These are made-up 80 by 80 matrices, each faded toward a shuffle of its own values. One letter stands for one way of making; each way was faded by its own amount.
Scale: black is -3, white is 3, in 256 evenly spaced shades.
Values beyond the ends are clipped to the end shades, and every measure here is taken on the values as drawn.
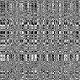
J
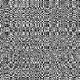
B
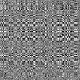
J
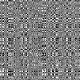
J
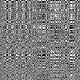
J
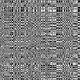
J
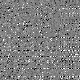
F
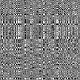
J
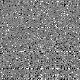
F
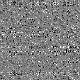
F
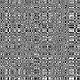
J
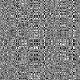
B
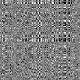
B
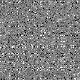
F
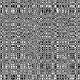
J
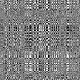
J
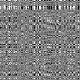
J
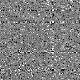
F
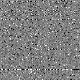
F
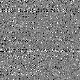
F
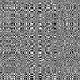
J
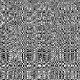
B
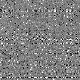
F
